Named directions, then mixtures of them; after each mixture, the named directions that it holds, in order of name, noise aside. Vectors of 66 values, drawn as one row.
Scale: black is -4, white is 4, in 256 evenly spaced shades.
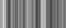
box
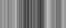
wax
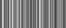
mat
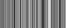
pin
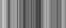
box, wax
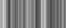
box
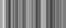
box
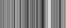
pin, wax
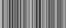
box, mat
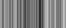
mat, wax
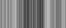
wax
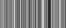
pin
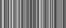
mat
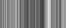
pin, wax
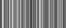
mat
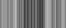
wax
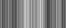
wax
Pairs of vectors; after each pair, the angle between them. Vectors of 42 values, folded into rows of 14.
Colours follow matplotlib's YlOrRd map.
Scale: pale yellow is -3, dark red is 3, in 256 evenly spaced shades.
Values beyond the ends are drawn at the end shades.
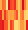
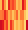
nearly parallel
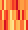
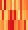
nearly opposite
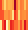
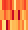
nearly opposite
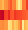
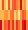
partly opposed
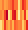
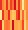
partly opposed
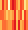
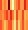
nearly opposite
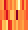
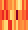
nearly parallel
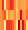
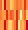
nearly opposite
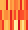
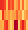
nearly opposite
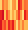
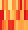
nearly parallel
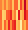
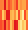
partly aligned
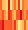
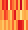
nearly opposite
